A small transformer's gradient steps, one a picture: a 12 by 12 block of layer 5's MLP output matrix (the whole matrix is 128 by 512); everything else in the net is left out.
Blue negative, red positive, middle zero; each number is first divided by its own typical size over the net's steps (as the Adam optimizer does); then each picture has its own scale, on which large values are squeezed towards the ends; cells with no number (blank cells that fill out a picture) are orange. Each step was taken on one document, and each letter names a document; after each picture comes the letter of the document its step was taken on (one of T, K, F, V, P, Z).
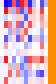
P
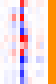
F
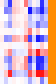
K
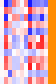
P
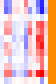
K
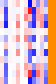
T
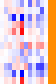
T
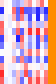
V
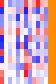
V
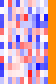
V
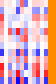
V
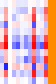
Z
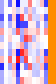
V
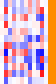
P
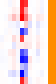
F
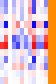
Z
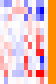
K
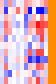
K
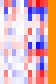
K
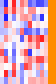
P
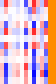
T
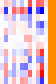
K
